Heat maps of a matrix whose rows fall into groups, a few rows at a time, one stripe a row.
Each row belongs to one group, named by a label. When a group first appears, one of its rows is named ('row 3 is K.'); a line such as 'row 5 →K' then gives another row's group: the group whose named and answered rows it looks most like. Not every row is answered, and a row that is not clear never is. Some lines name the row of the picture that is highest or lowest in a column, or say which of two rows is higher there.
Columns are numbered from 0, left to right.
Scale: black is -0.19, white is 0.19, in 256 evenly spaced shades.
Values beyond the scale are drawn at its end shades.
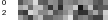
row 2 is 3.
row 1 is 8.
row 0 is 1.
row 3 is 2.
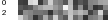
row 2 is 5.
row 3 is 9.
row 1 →2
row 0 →3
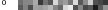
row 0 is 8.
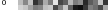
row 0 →9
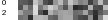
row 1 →3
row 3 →2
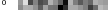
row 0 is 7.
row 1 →7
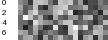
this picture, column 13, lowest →0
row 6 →7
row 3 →8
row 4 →2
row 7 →8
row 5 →5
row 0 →2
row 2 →3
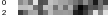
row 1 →3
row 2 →3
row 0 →1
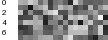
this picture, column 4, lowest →2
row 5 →5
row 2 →9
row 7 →2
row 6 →5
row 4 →8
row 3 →5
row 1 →2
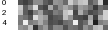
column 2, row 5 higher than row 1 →Yes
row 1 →1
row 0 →5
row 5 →9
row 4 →8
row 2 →2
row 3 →2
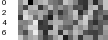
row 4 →1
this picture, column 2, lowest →0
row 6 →1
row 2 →8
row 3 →8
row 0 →2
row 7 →8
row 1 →3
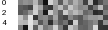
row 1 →5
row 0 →1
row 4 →8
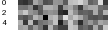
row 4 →9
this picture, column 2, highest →4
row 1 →9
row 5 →7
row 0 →5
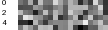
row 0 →9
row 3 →8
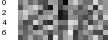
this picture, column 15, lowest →1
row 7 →9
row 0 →7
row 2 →7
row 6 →2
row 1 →8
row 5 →9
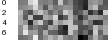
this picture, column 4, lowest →3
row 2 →2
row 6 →7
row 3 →9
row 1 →3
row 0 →3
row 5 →7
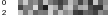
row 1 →1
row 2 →3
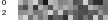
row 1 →9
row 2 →3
